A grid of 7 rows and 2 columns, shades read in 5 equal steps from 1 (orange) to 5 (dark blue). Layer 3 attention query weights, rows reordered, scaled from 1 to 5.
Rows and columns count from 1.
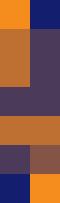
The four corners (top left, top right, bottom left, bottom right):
1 5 5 1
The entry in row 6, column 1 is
4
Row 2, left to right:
2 4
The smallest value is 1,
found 2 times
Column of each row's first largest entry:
2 2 2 1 1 1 1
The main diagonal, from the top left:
1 4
